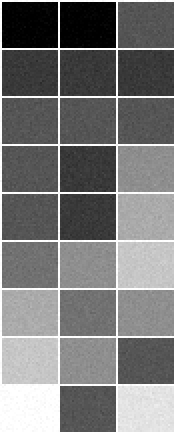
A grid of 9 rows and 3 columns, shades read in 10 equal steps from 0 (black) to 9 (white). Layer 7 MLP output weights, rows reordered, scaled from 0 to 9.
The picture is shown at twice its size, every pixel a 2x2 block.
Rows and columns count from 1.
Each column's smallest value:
0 0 2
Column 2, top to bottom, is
0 2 3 2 2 5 4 5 3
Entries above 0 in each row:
1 3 3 3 3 3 3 3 3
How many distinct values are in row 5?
3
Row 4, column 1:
3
